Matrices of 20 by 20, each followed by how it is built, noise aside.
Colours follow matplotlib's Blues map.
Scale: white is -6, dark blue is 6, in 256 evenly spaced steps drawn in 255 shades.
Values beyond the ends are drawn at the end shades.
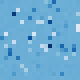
sparse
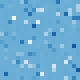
sparse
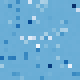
sparse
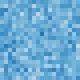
noise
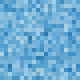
noise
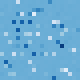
sparse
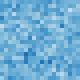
noise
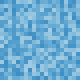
noise
